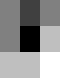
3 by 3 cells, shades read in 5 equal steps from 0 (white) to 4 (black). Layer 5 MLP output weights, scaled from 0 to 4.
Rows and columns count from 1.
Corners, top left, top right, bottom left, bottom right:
2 2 1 0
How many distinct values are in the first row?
2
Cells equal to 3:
1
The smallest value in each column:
1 1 0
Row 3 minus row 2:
-1 -3 -1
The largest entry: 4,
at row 2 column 2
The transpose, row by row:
2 2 1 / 3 4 1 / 2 1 0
